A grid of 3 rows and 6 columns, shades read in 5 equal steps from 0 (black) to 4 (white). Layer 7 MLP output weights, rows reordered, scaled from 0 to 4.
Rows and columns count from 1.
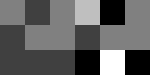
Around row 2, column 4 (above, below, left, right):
3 0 2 2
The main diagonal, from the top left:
2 2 1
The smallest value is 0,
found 3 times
